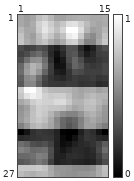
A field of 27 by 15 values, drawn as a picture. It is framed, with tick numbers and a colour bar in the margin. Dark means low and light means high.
Stripes: horizontal, repeating 2 times. Ninth with the lowest average: bottom middle. Lone odd cells: none.
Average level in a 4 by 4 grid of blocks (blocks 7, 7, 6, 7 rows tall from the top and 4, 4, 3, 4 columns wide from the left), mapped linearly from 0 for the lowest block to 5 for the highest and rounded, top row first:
4 4 5 3 | 4 1 2 1 | 4 4 3 4 | 3 1 0 1
